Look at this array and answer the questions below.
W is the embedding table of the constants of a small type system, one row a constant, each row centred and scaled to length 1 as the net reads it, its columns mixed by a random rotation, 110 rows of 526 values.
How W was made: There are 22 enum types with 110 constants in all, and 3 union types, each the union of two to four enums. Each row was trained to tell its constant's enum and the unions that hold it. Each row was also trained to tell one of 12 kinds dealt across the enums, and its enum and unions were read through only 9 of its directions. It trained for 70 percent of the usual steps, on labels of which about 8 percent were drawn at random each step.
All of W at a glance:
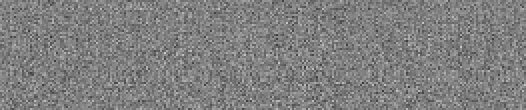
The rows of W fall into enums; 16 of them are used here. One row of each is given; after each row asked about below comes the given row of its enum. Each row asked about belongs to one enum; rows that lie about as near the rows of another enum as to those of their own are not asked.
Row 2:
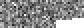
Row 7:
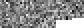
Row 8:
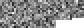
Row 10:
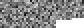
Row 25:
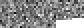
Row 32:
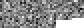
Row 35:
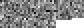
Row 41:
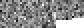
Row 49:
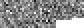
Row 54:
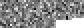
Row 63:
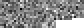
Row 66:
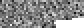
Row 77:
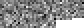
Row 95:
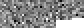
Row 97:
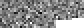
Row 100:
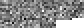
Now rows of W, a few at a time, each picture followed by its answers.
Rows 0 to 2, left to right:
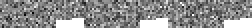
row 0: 10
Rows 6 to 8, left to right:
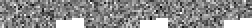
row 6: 2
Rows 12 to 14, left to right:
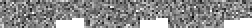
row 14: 25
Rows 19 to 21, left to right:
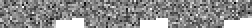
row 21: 54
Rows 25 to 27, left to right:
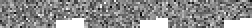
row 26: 2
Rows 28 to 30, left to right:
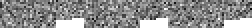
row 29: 66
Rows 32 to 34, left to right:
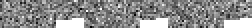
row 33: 54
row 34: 63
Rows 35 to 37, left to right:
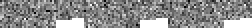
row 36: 100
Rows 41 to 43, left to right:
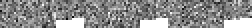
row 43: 25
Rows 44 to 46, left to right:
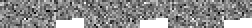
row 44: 35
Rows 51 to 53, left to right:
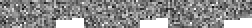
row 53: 7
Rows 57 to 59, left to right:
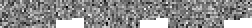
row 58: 100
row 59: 66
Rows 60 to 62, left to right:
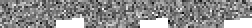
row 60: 2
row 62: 25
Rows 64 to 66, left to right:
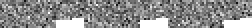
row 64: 32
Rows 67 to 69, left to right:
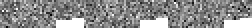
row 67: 54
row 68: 54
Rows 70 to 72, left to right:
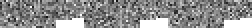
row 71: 25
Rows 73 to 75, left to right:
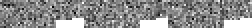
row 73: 66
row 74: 66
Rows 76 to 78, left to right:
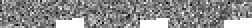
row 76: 100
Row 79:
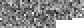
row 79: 2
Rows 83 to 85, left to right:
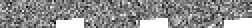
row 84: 77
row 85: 77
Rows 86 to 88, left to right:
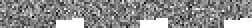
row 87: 32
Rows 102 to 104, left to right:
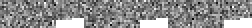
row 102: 77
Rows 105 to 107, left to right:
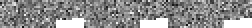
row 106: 10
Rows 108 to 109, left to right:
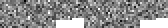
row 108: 32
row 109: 8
